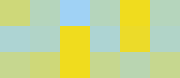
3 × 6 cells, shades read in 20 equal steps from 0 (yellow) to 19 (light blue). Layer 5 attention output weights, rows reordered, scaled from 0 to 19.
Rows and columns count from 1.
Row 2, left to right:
16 15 0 16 1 15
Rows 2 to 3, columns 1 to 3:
16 15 0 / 10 8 0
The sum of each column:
34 37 19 40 14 39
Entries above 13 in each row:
4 4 0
